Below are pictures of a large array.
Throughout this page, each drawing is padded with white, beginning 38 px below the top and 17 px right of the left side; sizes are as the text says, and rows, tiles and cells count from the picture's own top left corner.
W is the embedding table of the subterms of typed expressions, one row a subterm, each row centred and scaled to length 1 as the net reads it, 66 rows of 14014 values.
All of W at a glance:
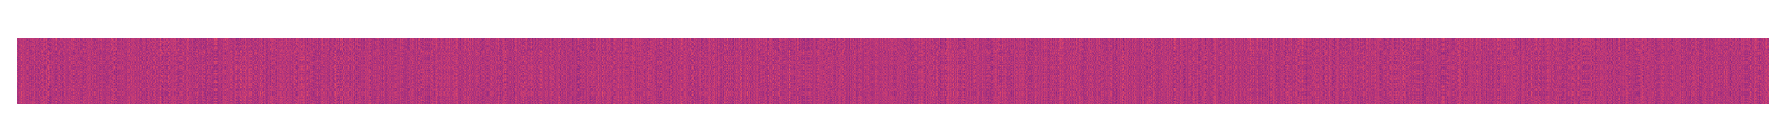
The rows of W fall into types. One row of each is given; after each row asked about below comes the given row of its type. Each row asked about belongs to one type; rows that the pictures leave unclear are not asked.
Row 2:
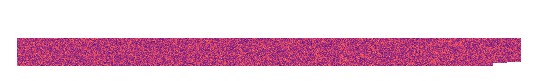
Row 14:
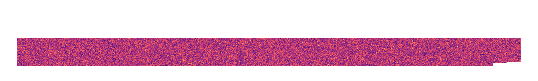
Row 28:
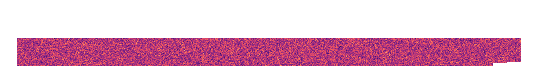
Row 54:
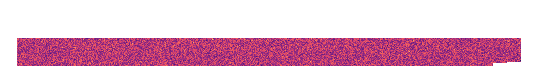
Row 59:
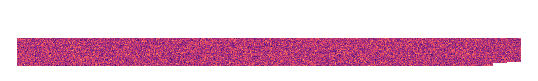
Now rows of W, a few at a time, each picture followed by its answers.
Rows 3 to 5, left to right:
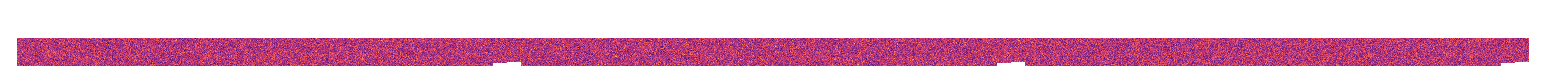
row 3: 59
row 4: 28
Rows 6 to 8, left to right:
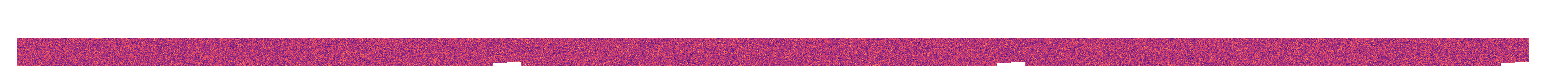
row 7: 54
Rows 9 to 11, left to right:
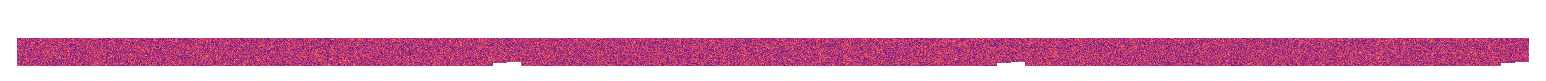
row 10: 2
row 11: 59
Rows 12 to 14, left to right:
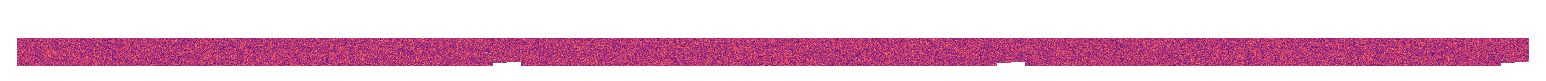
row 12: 59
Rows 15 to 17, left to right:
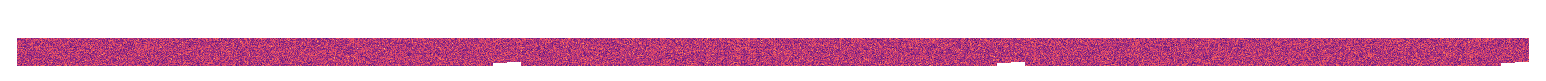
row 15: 28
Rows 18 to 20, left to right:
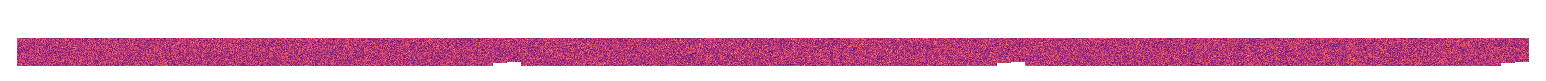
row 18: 54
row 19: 28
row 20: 2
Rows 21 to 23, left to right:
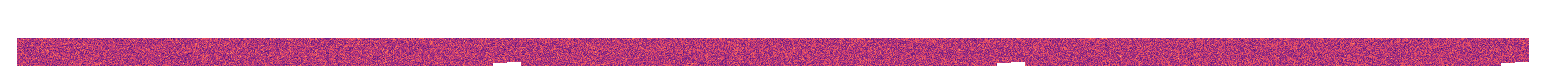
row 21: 28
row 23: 2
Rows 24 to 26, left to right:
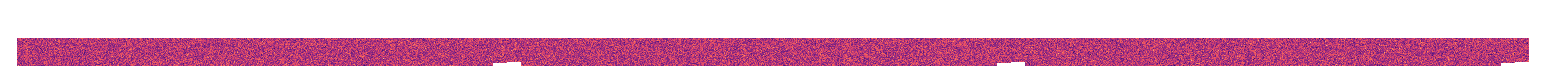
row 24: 14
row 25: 2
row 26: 14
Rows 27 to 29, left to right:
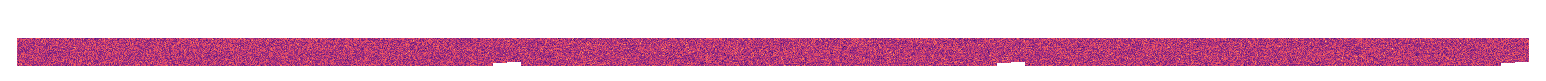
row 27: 54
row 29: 28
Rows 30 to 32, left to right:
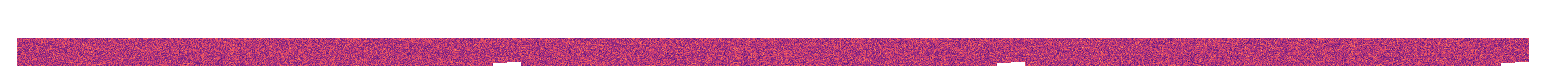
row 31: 14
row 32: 2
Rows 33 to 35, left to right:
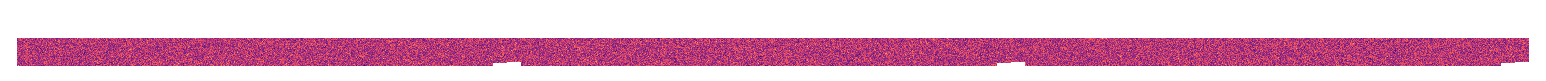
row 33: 14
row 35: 2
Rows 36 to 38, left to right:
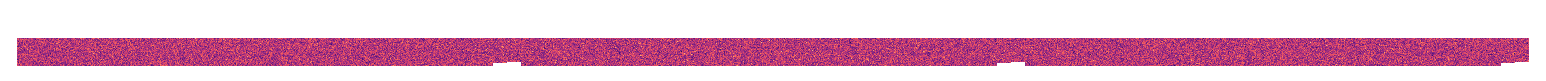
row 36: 54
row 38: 14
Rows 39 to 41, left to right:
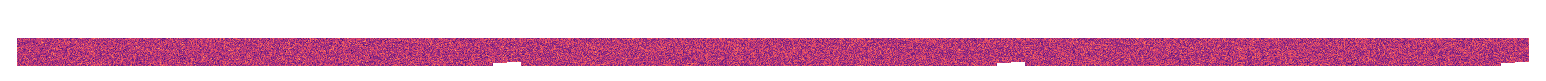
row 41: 14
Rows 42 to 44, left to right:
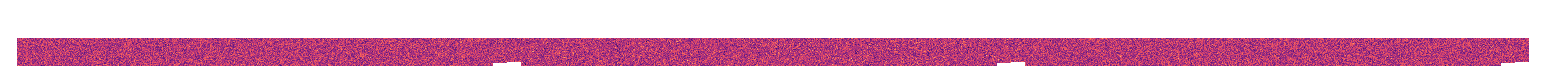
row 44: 2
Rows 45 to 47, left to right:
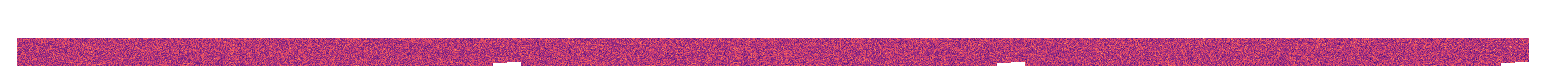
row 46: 14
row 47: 54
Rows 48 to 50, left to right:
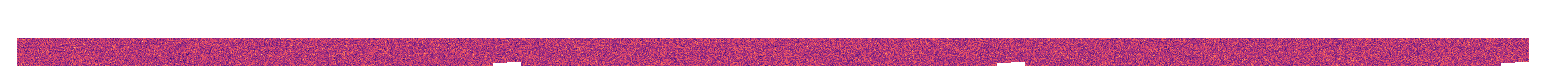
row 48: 59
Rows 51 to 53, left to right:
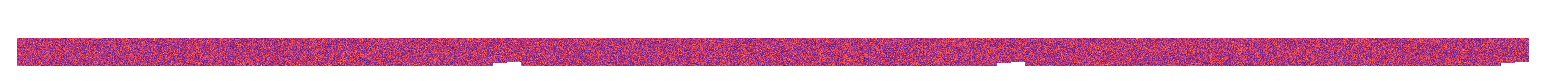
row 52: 2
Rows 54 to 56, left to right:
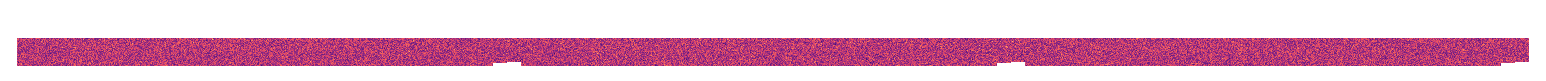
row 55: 54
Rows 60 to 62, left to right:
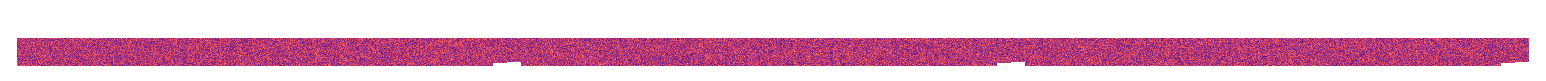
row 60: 2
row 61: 59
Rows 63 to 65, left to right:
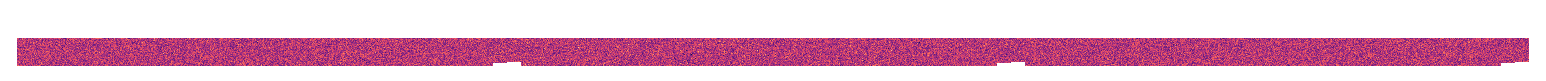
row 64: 54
